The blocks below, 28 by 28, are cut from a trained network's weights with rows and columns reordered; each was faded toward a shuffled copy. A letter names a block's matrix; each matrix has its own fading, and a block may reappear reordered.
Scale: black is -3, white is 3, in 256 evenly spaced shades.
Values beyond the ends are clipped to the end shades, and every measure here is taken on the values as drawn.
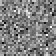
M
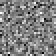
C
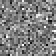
M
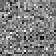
C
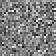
C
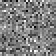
C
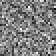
M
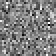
C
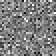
C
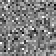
M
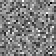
M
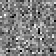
M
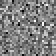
C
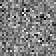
M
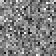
C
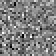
M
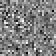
M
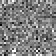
C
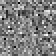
C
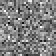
C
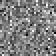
M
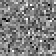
M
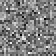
C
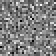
C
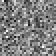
M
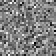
M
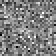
M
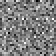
C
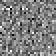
M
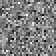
M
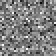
C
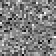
M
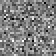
C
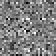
C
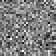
C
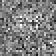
C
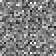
C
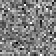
M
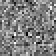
C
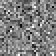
C
